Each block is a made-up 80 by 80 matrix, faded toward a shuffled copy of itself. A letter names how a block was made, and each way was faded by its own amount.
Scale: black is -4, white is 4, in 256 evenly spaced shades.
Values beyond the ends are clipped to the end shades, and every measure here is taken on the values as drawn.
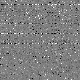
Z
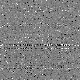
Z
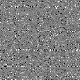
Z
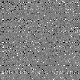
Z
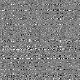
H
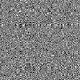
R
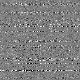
H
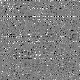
Z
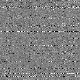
H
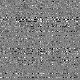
H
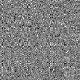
R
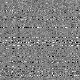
H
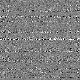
H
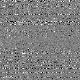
H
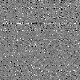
Z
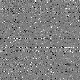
Z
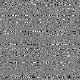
H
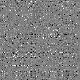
Z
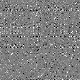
Z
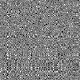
R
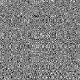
R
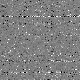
Z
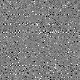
Z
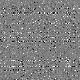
Z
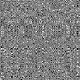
R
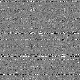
H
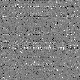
Z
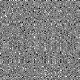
R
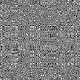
R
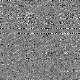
H
